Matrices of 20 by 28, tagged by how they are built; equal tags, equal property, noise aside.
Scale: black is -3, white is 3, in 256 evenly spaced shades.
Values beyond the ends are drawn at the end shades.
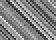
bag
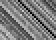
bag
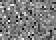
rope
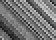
bag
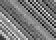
bag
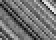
bag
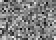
rope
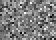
rope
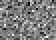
rope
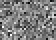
rope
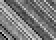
bag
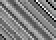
bag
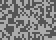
rope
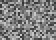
rope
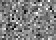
rope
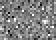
rope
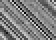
bag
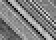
bag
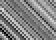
bag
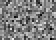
rope
